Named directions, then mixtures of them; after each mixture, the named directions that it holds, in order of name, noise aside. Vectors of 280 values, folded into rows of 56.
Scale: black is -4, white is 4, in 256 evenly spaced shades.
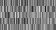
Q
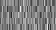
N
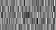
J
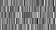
J, N, Q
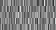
J, N, Q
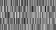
Q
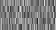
J, N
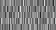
J, N, Q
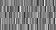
J, N, Q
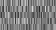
Q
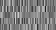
N, Q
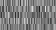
Q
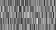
J, N, Q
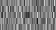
J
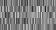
Q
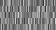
J, N, Q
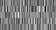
N, Q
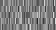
J, N, Q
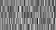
J, N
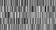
Q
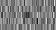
J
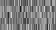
N, Q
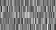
J, N, Q
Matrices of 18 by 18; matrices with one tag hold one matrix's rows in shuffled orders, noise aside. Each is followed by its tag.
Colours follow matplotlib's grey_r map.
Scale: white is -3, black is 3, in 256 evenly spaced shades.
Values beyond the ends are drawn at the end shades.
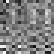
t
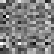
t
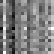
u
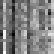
u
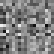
t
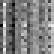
u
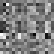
t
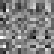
t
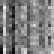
u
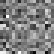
t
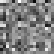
t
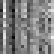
u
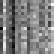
u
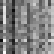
u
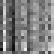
u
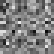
t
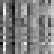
u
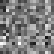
t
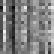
u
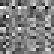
t
